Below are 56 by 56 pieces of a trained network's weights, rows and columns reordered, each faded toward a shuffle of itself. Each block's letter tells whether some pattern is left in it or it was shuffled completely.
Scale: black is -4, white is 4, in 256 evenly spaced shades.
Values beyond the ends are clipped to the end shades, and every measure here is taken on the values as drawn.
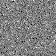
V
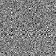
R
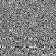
R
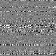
R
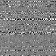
R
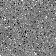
V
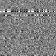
R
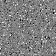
V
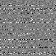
R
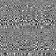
R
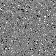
V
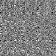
R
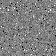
V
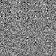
R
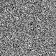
V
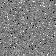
V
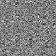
R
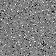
V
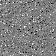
V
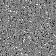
V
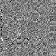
R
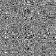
R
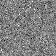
V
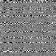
R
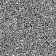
V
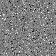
V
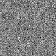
R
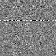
R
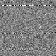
R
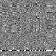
R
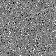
V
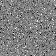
V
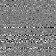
R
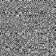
R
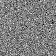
V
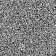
V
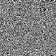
R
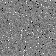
V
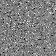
V
